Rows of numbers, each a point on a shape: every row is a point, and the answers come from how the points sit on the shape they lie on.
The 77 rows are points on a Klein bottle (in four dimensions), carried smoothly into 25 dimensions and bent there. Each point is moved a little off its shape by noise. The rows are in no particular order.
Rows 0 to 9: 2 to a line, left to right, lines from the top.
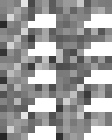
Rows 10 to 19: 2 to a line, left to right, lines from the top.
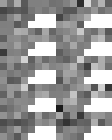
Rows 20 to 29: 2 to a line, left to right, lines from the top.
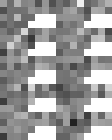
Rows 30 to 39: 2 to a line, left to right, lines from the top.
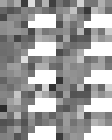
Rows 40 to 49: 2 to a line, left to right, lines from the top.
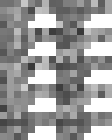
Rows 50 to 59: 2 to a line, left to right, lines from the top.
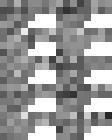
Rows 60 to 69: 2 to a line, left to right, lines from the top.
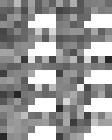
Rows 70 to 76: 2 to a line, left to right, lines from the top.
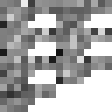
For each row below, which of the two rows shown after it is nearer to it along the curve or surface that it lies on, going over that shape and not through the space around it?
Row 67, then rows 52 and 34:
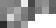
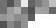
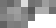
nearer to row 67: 52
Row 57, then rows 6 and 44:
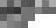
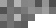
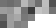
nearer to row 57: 6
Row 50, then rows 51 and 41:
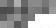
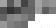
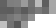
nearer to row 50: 41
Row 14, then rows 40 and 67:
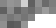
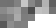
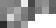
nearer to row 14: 40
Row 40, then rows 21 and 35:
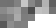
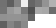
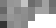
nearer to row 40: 21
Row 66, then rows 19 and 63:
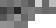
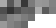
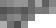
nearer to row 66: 19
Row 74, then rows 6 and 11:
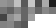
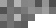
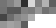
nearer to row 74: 11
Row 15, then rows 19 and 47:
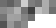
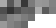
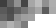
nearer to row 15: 19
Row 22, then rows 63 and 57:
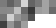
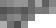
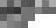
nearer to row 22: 63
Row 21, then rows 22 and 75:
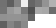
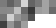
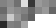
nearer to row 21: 22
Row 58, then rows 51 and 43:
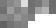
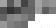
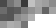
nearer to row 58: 51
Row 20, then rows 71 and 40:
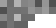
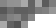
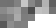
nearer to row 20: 40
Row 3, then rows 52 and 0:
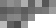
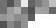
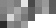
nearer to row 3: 52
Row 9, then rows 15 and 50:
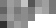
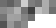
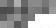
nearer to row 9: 15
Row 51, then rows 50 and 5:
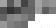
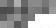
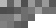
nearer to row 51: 5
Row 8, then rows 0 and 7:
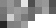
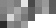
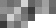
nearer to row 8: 0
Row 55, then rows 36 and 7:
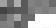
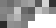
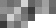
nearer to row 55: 36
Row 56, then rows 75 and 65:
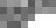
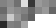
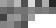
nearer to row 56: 75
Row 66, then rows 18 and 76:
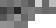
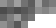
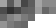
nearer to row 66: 76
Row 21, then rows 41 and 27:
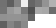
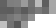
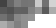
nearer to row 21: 41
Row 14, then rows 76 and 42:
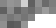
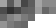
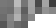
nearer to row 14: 76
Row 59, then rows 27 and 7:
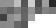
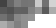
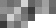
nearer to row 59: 27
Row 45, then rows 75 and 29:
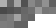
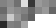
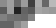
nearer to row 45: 29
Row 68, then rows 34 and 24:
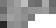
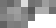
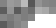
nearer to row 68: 24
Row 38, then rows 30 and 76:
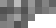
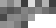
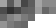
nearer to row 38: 76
